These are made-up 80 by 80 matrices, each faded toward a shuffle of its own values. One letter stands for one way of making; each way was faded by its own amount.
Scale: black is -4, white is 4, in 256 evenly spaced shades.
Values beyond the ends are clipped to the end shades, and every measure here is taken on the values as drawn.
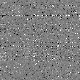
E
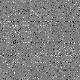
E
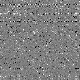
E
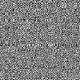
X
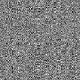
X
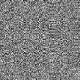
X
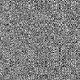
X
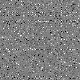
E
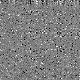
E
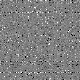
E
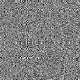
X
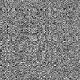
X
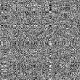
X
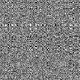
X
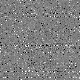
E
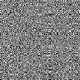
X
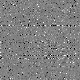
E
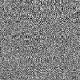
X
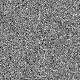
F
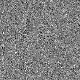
F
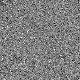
F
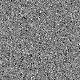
F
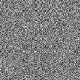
X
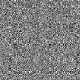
X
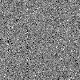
F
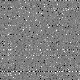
E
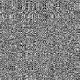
X
